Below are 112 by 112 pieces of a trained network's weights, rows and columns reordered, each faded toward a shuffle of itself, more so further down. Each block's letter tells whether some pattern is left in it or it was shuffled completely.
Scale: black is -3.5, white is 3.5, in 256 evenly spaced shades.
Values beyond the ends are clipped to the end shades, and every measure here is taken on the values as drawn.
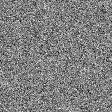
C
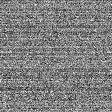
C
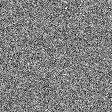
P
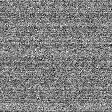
C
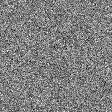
C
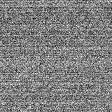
C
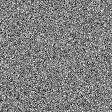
P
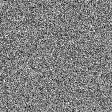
P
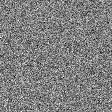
P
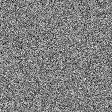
P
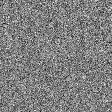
P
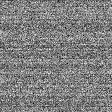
C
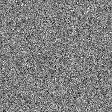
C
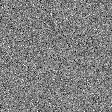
P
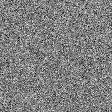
P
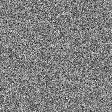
P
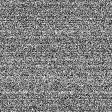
C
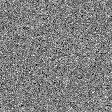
P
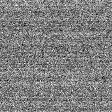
C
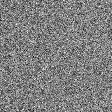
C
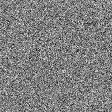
C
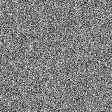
P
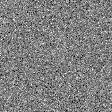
C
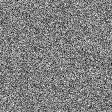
P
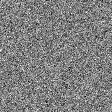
P
